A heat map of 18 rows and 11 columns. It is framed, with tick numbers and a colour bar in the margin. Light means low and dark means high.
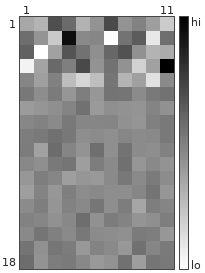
The bottom part is calmer, past a seam about 30% of the way down. The grain is fine, like static. A few values lie far out on both sides of the bulk. There is no overall slope.
